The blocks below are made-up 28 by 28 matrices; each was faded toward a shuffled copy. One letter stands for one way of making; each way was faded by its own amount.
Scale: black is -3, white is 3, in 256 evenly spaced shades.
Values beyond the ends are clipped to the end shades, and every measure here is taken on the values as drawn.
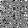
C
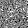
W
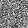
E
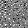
C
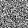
E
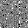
C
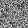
E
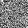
E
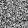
E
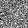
E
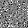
C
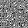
C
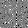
C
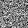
E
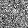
E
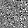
W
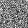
E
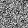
E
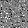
C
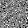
W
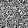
W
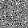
C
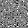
C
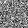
E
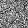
E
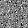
W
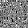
C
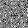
C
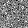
W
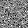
W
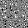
C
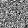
E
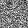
E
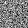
E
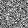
E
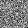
E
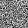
E
